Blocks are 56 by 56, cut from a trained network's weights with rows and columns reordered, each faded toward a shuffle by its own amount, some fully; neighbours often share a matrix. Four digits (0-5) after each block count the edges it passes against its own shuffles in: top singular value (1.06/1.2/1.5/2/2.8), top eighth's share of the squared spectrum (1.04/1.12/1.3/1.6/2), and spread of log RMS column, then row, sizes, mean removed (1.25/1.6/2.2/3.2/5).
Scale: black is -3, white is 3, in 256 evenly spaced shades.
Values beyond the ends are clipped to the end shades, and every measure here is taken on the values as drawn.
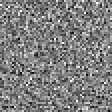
1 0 0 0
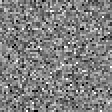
2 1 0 1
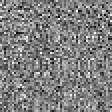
3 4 2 2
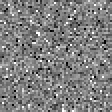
0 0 0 0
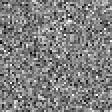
2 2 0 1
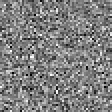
2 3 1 1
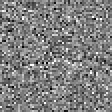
2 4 1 2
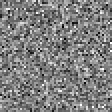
1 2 0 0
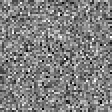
2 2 0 1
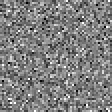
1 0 0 0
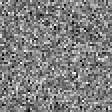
0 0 0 0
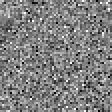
0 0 0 0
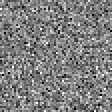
0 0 0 0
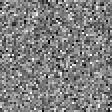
0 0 0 0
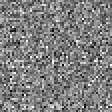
2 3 1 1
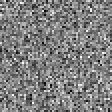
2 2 0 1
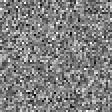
0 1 0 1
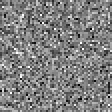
2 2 0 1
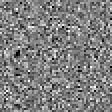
3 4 3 2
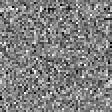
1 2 1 1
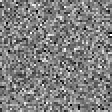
1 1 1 0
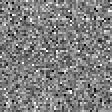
2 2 0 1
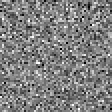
1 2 0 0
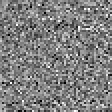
2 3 0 2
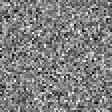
1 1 0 0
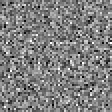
2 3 0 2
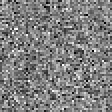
2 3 1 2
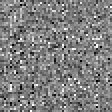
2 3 2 0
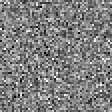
1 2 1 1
